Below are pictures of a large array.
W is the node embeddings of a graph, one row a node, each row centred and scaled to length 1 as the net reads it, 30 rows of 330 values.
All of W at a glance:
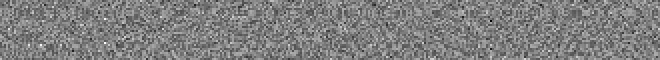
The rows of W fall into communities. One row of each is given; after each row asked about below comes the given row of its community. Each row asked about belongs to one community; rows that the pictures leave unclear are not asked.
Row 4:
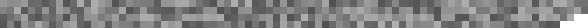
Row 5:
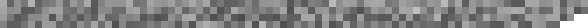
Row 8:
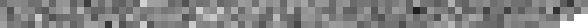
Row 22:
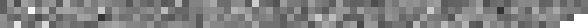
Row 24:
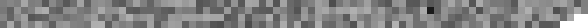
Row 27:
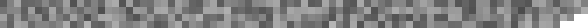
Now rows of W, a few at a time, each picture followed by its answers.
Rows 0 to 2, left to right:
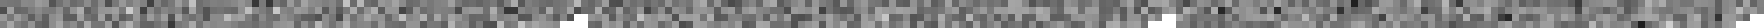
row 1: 27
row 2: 22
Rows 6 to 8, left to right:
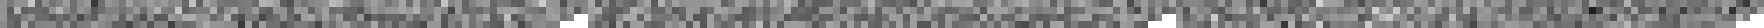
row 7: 5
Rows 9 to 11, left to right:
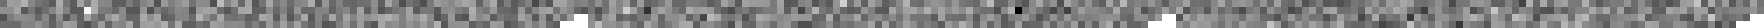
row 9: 4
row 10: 24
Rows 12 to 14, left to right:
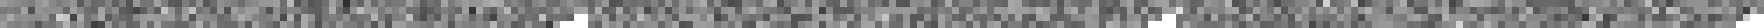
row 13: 27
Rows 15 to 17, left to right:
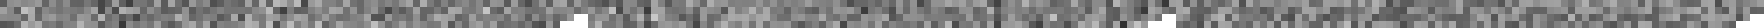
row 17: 5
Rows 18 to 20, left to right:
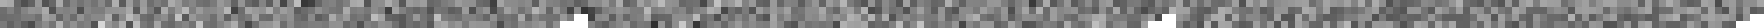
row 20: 5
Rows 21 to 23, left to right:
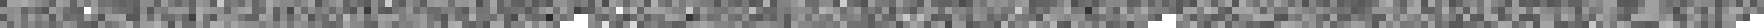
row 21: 4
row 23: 22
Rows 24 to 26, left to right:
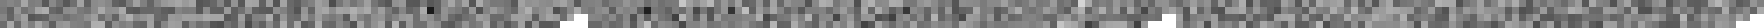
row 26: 8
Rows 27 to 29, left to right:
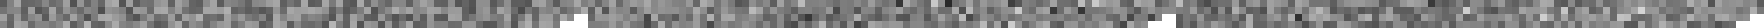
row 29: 4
